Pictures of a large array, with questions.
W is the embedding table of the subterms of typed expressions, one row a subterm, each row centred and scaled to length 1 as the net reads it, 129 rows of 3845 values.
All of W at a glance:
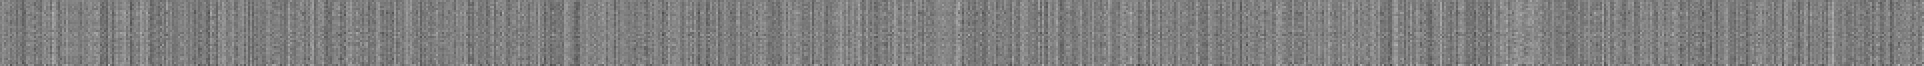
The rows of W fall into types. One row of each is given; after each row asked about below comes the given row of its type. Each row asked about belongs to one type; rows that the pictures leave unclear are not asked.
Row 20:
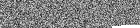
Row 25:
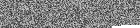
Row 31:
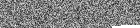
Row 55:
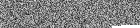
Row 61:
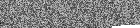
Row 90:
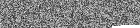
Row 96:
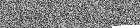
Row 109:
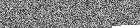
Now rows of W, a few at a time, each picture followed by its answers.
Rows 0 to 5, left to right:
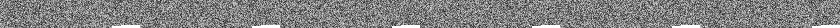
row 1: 20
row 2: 109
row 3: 109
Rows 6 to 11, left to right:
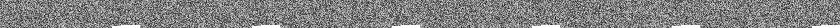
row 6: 96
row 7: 96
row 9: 55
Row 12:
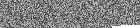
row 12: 31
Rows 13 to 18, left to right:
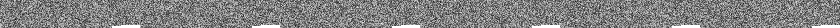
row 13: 20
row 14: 90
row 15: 20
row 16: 55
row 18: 31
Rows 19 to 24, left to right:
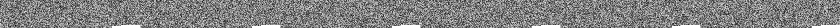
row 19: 20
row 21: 90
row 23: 90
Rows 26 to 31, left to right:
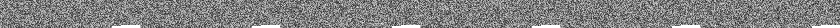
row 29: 25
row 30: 31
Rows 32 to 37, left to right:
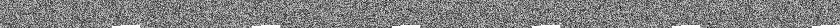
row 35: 96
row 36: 109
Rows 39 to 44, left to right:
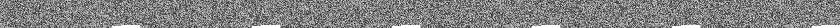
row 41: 25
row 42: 25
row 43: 20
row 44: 25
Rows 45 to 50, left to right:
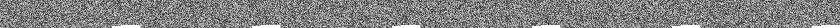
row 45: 31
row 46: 20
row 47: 90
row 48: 109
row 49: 31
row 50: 55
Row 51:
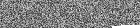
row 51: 96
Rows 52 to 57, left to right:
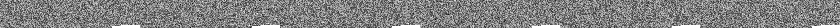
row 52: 31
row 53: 90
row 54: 61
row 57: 96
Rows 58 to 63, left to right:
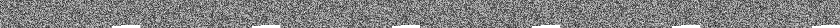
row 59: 90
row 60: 90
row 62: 20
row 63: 20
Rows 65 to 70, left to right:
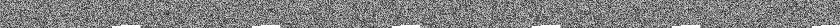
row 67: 61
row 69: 25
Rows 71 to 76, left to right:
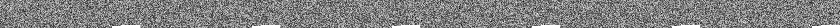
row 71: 109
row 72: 90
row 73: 96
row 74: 90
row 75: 96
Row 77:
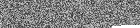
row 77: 25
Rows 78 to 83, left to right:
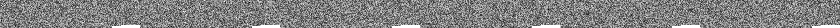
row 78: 20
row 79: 96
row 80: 31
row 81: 61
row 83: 31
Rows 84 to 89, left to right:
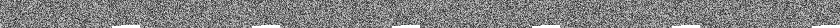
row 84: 20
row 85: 55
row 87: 109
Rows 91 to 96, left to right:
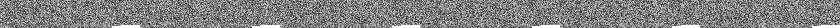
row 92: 31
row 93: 55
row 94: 20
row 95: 20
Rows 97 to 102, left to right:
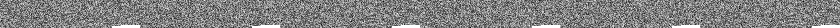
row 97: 31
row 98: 96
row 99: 90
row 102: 90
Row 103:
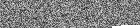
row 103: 109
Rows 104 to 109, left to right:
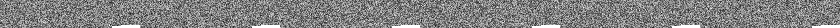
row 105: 109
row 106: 31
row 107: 20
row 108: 96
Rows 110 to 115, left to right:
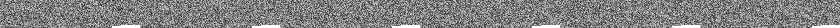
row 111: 25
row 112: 31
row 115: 90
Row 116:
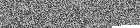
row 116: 25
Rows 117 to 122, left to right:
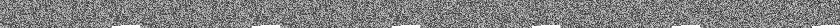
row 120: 96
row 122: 31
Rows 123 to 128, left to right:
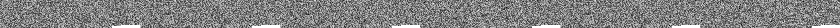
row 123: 96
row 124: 25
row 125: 55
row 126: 109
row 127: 25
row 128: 90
